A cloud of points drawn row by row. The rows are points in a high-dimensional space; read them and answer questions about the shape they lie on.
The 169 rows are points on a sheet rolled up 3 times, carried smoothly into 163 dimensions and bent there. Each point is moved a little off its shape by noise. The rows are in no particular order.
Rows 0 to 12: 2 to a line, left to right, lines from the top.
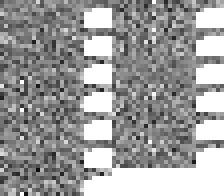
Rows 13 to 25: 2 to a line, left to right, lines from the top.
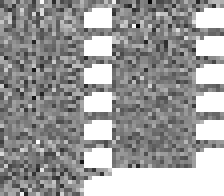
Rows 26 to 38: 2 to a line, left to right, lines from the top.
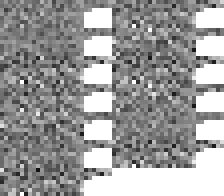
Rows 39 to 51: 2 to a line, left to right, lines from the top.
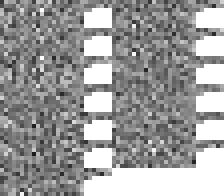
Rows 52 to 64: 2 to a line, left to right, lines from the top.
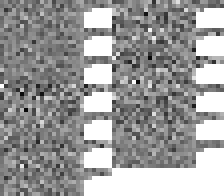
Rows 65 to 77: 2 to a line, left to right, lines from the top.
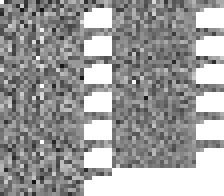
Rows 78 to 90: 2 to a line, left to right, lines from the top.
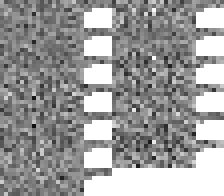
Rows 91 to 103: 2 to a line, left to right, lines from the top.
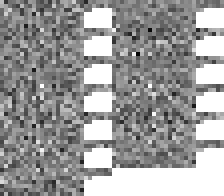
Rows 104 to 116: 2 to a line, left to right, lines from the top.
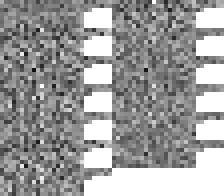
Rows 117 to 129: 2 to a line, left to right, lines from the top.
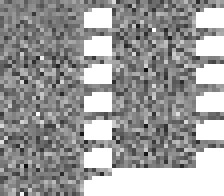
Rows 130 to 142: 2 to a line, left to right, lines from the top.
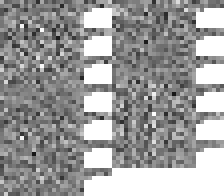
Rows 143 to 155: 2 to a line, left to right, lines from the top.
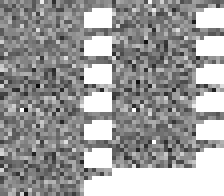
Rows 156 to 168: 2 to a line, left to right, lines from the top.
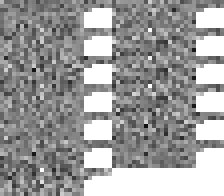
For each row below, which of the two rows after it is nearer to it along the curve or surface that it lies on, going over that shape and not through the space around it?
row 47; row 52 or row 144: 144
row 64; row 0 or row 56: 56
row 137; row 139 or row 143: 139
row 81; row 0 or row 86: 86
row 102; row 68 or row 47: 68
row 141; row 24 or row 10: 24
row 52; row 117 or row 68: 68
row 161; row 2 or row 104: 2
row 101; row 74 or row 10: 10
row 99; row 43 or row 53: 53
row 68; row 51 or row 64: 64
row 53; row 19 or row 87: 87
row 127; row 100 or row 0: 0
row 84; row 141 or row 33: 33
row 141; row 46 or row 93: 93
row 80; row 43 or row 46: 46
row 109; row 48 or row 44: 44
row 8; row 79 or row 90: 90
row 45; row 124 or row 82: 124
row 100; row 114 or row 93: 114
